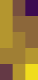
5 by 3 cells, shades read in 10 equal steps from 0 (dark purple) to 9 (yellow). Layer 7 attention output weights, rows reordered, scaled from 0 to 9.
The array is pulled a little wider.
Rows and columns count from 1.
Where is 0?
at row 1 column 3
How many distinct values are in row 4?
2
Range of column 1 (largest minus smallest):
4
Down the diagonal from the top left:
6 4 4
